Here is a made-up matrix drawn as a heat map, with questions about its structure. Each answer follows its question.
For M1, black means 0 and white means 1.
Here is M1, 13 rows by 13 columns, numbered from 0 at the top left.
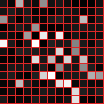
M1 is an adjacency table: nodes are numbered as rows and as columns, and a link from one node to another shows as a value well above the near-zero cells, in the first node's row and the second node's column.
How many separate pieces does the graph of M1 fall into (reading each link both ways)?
2
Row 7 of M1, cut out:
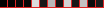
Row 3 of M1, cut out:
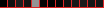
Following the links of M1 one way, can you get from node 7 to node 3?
yes
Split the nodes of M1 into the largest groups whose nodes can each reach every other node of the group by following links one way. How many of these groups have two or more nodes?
1
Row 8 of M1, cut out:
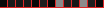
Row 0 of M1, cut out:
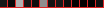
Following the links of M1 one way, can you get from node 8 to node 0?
yes
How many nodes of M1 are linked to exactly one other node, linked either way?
3
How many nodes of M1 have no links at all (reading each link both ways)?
1
